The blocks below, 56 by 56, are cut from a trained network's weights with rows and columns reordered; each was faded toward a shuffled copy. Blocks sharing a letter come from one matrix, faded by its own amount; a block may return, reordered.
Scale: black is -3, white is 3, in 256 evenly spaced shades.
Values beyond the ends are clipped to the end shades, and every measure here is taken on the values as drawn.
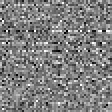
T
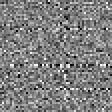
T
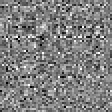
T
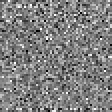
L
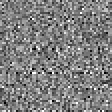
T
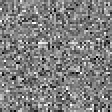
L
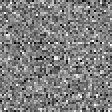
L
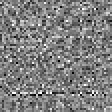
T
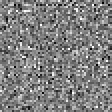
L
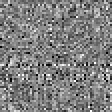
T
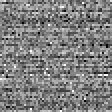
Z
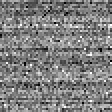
Z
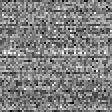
Z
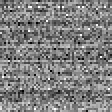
Z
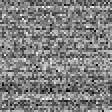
Z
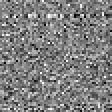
L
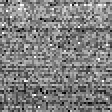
Z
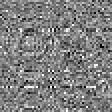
T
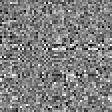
T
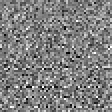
T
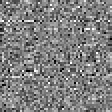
T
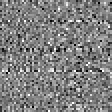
T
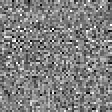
T
